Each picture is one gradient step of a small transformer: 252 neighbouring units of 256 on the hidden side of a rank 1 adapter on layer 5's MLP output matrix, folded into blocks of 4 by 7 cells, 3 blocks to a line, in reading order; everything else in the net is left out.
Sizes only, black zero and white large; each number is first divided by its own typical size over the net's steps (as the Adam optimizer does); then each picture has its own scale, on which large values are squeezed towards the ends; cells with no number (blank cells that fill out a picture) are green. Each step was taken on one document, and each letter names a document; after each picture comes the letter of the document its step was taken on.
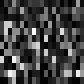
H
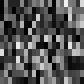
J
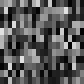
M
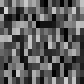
J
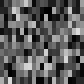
J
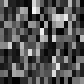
M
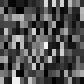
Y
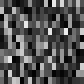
Y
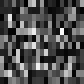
H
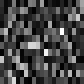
H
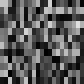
M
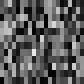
M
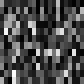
H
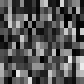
Y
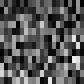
Y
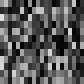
J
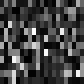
H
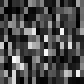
H
